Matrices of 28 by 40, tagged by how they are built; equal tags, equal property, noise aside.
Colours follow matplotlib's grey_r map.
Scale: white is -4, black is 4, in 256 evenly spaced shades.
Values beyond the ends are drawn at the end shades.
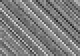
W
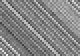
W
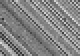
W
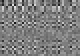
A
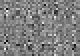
A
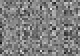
A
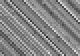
W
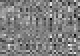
A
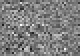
A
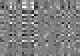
A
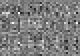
A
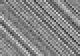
W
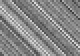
W
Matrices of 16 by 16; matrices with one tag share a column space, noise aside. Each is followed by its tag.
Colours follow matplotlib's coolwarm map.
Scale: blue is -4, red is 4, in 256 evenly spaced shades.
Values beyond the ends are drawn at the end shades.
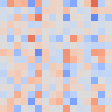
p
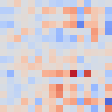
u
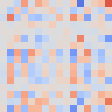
p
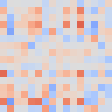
u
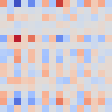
p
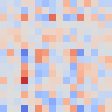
p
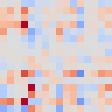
u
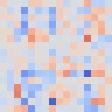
u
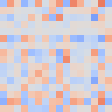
p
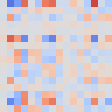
p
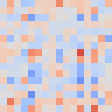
p
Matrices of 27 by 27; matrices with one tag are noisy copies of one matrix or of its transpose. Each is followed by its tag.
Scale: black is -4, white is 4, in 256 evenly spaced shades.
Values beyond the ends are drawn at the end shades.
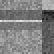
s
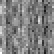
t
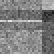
s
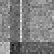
s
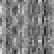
t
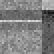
s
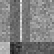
s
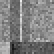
s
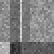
s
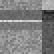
s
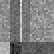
s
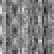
t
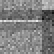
s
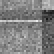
s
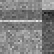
s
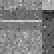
s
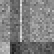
s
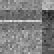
s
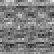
t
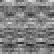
t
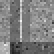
s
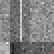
s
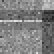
s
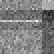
s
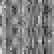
t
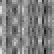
t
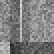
s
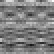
t
